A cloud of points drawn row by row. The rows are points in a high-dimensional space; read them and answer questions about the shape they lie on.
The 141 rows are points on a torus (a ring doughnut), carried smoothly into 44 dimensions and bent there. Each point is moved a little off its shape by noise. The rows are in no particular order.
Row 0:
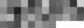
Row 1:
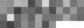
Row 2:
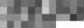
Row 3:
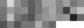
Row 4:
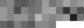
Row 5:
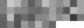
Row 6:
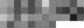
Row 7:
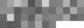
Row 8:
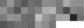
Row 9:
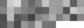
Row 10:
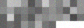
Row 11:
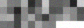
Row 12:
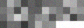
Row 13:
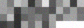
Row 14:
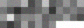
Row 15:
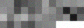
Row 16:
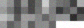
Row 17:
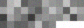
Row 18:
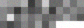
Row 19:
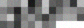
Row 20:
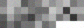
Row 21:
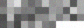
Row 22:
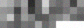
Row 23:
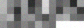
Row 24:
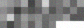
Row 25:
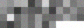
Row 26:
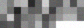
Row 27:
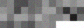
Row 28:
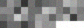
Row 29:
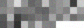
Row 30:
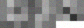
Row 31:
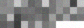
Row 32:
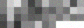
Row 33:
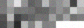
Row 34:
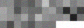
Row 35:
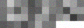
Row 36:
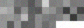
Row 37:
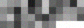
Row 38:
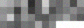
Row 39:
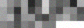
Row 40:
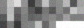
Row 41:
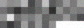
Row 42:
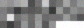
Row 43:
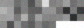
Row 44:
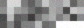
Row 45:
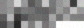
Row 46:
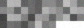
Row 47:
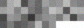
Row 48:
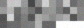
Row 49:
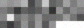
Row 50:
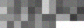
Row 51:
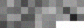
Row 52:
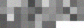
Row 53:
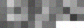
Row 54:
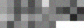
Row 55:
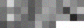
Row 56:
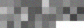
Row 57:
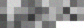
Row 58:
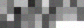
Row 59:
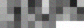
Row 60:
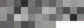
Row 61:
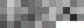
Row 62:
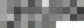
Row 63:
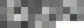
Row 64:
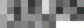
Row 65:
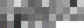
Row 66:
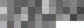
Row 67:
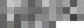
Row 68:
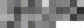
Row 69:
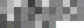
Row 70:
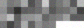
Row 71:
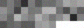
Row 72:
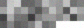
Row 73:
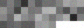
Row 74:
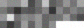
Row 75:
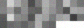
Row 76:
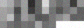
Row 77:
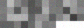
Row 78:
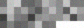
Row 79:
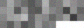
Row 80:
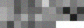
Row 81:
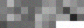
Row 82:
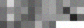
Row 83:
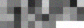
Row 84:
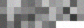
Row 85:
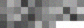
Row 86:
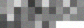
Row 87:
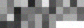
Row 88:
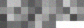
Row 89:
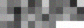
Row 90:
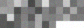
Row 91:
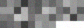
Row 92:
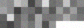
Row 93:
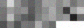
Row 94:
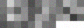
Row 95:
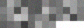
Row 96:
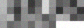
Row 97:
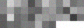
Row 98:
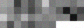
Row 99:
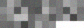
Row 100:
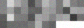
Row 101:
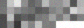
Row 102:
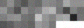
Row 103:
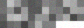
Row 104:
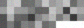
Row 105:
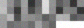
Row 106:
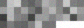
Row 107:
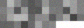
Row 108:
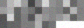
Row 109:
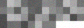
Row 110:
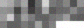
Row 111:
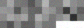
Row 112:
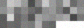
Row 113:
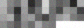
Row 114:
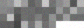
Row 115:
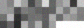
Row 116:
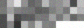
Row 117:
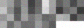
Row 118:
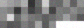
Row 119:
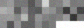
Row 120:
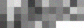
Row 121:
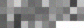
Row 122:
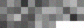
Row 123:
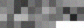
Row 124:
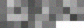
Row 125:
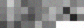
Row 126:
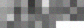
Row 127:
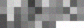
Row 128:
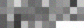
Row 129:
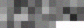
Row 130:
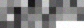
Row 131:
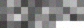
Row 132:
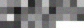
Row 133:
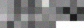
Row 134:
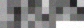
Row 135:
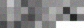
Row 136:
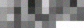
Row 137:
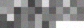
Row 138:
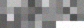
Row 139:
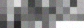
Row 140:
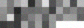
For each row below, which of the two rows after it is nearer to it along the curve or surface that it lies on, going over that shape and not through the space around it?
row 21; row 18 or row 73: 18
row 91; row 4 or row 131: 131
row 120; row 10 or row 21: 21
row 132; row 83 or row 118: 83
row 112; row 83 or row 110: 110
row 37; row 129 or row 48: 48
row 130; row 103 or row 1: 1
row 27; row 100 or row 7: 100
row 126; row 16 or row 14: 14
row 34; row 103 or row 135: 103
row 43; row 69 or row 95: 95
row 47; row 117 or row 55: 55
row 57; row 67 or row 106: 106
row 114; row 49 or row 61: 49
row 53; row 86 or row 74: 86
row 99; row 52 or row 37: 52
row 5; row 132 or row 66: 132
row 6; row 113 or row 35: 113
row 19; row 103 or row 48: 48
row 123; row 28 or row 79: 28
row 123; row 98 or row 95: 98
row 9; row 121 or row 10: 121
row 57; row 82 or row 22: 82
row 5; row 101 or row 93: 93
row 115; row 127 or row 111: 127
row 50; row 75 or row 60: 60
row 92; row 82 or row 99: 82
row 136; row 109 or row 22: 22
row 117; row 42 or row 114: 42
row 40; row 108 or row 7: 108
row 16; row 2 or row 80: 80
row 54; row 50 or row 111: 111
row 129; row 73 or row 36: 73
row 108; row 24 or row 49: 49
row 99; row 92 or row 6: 6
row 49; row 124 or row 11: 11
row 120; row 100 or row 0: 100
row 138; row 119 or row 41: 41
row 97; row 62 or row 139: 139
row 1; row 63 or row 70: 70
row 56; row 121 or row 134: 134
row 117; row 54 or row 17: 54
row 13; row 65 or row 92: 65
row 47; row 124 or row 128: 124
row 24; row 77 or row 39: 39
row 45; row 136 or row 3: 3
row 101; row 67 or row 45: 45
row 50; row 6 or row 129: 129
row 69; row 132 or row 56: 132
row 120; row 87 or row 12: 87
